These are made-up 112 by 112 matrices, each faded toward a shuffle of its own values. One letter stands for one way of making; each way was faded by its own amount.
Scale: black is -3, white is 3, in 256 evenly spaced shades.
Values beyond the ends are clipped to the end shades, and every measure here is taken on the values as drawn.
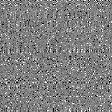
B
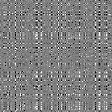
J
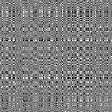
J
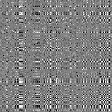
J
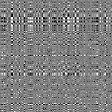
J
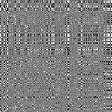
J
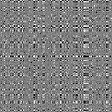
J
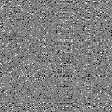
B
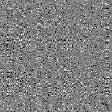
B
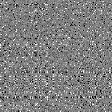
B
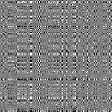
J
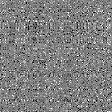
B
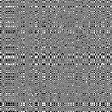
J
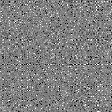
B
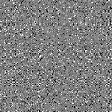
B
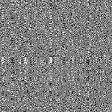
B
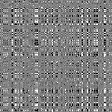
J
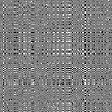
J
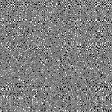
B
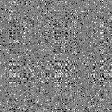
B
